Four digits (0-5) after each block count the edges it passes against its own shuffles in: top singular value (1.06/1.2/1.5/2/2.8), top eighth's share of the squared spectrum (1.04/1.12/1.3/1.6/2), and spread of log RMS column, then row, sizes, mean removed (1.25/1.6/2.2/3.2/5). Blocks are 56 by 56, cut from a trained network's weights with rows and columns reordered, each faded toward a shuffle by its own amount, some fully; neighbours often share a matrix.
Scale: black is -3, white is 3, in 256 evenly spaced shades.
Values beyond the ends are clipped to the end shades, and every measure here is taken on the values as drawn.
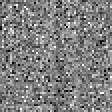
1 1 0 0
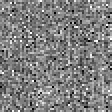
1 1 0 0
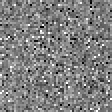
0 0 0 0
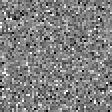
0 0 0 0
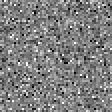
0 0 0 0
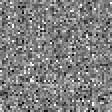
1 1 0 0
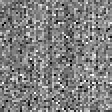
3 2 0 2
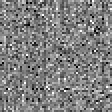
2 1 0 1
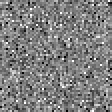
0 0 0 0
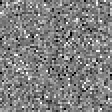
0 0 0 0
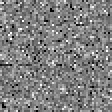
1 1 0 0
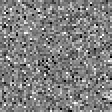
1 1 1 0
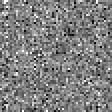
1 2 2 0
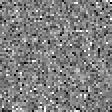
1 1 0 0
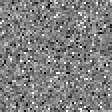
0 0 0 0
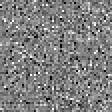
0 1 1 0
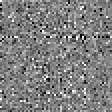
3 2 2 1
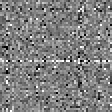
3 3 2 1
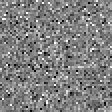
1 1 0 0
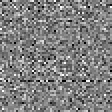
3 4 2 2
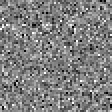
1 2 1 0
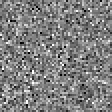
1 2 0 0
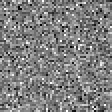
1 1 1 0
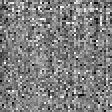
2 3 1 2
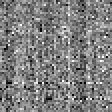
3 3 1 2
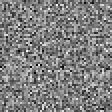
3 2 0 0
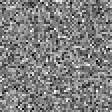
1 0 0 0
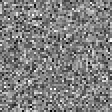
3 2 1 0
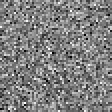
1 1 0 0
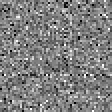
2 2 1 1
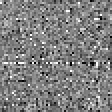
3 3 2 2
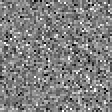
1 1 0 0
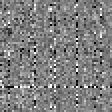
3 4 3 1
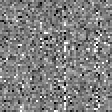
2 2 2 0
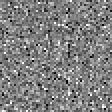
1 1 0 0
